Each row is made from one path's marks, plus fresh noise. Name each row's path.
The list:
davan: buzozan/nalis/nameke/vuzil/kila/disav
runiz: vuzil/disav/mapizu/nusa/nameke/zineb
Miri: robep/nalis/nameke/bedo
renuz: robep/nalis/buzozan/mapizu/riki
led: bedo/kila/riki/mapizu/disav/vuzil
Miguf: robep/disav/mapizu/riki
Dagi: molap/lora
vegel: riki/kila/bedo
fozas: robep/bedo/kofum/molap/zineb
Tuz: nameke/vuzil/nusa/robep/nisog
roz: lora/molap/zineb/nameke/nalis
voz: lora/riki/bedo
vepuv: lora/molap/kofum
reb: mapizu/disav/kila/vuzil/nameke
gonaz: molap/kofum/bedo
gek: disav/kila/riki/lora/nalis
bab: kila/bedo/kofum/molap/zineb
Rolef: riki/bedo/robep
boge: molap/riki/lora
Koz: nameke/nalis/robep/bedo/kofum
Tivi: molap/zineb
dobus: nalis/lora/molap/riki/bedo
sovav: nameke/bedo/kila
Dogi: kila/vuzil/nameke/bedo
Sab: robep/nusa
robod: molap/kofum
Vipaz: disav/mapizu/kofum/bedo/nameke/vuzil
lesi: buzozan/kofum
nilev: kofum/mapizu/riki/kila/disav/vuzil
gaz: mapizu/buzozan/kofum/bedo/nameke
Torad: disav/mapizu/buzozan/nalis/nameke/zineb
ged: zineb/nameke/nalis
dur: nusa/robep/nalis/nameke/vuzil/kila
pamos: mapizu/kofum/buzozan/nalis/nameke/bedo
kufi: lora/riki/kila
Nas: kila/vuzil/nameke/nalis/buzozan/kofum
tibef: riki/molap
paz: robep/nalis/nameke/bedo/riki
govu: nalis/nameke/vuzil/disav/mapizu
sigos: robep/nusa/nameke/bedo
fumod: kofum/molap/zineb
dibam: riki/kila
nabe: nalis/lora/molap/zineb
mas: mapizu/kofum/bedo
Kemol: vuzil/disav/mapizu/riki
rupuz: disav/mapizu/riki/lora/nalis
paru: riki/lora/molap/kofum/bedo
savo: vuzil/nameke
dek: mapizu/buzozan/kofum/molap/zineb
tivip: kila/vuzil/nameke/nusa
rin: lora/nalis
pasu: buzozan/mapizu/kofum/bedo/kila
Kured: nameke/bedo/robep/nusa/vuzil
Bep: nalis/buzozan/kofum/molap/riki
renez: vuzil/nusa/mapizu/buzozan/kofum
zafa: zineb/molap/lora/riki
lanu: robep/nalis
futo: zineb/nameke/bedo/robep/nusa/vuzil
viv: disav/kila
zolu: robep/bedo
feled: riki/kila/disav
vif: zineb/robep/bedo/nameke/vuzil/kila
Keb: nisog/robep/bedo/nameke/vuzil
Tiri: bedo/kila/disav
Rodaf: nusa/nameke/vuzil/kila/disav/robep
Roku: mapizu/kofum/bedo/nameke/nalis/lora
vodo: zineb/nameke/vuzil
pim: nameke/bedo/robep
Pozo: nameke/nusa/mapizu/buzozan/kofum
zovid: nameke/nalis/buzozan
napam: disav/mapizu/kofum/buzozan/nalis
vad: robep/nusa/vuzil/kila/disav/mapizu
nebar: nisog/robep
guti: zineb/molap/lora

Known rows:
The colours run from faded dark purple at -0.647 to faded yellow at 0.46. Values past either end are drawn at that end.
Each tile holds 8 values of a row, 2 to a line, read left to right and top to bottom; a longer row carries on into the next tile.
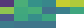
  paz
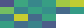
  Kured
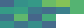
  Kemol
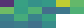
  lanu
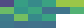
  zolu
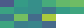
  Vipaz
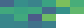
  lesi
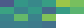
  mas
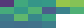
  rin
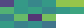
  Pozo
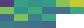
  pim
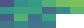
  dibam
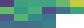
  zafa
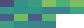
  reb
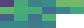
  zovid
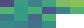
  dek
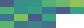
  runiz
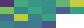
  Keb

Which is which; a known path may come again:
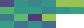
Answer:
Pozo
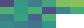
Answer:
dek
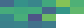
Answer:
lesi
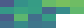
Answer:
dibam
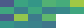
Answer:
Dogi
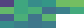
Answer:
zovid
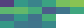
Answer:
Torad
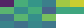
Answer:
Roku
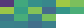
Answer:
Koz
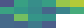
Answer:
voz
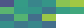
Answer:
gaz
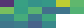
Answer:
lanu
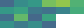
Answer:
Kemol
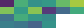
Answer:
nabe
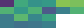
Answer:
rin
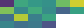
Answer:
Keb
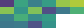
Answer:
fozas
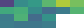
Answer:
Miguf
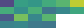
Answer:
sovav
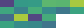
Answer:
tivip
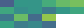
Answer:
Vipaz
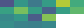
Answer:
napam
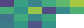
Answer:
bab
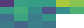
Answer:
rupuz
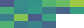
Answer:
runiz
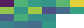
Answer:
roz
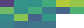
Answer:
Sab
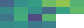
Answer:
nilev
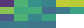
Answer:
paz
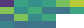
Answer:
pim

